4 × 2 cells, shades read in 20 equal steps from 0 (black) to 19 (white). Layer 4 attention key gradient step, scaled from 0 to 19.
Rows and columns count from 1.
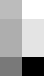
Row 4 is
9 0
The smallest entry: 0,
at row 4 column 2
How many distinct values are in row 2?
2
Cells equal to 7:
0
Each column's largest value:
14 19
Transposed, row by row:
14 13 13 9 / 19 17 17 0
